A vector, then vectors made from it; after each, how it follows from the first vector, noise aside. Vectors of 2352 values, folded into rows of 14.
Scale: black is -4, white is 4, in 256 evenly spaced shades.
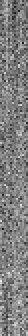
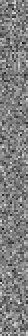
sign-scrambled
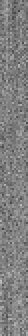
shrunk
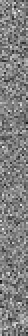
sign-scrambled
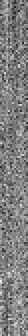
copied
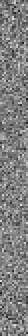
sign-scrambled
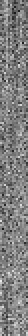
copied
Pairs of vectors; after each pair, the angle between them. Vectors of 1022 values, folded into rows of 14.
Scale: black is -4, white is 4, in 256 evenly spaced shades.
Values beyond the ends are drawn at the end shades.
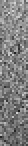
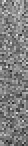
partly aligned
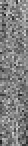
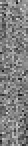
nearly parallel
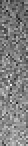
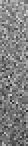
nearly opposite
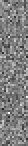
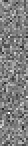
nearly parallel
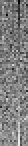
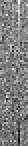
nearly opposite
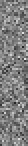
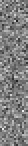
partly opposed
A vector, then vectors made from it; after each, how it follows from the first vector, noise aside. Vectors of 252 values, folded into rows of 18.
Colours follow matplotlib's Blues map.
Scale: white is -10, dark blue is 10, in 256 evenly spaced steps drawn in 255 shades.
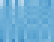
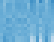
reversed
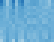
negated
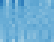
negated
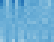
negated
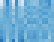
scaled up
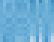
reversed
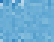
sign-scrambled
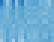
negated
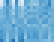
scaled up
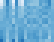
scaled up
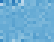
sign-scrambled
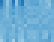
negated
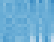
reversed
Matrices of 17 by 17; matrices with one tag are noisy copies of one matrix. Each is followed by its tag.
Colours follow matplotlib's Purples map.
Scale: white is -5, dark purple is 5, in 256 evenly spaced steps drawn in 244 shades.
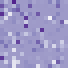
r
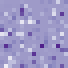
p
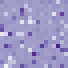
p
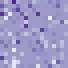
r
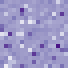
p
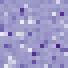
p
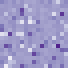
p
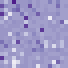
r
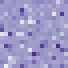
p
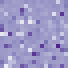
p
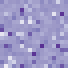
p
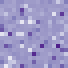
p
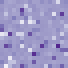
p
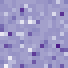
p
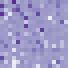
r
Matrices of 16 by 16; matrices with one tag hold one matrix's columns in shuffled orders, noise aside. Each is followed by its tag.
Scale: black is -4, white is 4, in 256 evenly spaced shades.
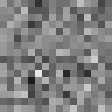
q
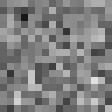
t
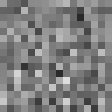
t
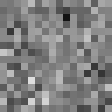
t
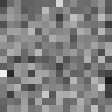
q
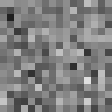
t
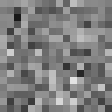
t
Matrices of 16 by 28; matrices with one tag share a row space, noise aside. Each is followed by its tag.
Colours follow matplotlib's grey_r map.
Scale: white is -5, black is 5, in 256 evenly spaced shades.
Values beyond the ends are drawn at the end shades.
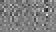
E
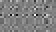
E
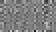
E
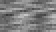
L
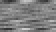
L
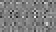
E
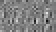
E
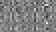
E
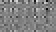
E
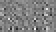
E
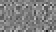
E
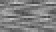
L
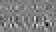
E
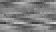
L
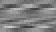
L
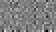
E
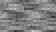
L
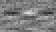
L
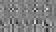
E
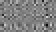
E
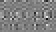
E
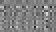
E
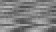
L
